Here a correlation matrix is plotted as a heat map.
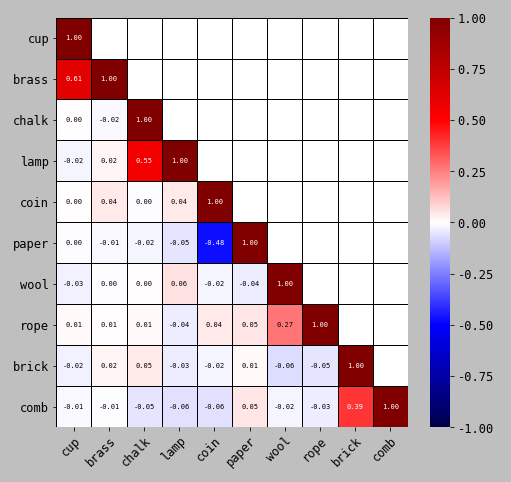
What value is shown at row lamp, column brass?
0.02
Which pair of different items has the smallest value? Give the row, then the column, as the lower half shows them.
paper, coin
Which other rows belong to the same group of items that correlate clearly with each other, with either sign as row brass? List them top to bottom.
cup
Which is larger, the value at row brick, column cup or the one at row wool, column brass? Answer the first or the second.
the second
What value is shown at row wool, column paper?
-0.04
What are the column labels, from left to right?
cup, brass, chalk, lamp, coin, paper, wool, rope, brick, comb
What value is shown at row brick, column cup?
-0.02
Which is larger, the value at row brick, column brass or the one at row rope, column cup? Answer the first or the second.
the first
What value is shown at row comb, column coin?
-0.06
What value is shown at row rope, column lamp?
-0.04
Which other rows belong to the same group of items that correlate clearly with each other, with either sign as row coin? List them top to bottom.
paper
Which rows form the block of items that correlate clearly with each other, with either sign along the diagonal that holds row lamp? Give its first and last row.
chalk to lamp
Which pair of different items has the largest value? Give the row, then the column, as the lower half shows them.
brass, cup
